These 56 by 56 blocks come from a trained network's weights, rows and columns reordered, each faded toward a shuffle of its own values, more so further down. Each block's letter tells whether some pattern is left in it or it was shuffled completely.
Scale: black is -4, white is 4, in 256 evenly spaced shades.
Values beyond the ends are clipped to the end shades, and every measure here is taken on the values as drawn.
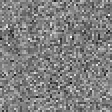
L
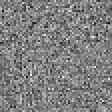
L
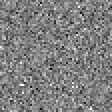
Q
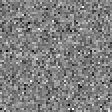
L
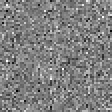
L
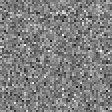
Q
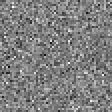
Q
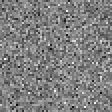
Q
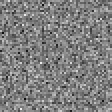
Q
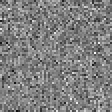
L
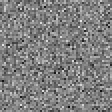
Q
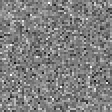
Q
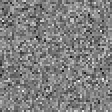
Q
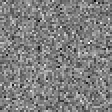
Q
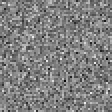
Q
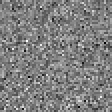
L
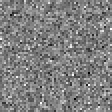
Q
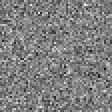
L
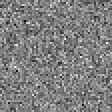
Q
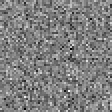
L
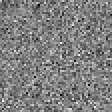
L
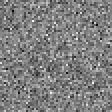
Q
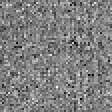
L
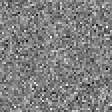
Q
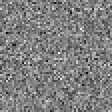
L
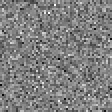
Q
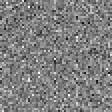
L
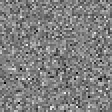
L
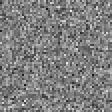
Q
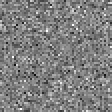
Q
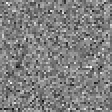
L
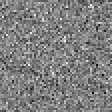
Q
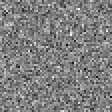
Q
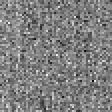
L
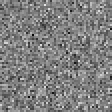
L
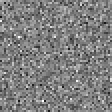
Q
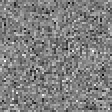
L
